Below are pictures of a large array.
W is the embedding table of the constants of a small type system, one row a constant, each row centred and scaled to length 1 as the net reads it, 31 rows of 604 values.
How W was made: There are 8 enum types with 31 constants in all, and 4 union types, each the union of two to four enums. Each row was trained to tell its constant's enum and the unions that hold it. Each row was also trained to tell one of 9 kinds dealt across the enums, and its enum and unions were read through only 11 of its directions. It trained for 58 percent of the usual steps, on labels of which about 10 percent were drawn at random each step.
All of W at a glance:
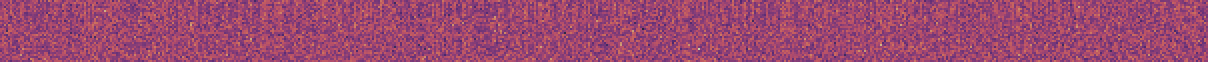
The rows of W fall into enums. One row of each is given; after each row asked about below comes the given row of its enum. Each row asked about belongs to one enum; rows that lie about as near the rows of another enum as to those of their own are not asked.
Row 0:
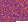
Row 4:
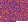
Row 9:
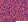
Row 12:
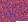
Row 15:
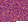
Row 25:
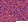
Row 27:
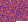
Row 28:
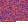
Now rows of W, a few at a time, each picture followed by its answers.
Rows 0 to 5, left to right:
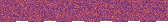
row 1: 25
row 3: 25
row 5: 4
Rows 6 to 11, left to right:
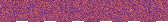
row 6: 25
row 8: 15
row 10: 28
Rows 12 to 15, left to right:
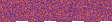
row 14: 27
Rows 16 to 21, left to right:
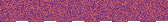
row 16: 28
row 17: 0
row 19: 27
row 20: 27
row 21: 9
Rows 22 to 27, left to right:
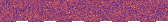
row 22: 4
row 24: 9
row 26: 15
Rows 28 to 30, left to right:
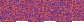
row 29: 12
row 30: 0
